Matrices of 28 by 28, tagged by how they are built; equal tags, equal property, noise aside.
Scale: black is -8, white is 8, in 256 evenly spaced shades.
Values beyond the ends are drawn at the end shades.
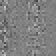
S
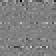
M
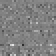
M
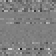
M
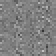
S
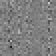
S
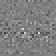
M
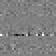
M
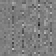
S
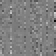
S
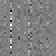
S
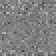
M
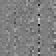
S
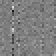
S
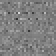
M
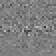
M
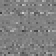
M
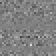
M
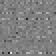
M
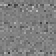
M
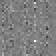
S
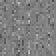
S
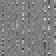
S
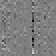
S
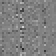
S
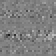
M
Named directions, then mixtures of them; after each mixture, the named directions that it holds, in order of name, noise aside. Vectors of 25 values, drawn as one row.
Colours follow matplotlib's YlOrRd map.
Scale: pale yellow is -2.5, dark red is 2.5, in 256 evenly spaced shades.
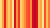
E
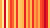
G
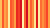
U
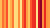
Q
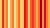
Q, U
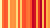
E, Q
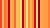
U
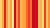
E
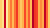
E, G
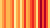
G, Q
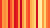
Q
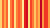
Q, U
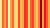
Q, U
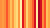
Q, U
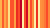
U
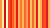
G, Q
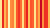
Q, U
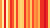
G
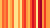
Q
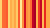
E, Q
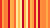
U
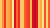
E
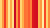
E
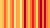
G, Q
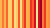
Q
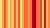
E, Q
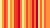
E, U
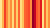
E, Q
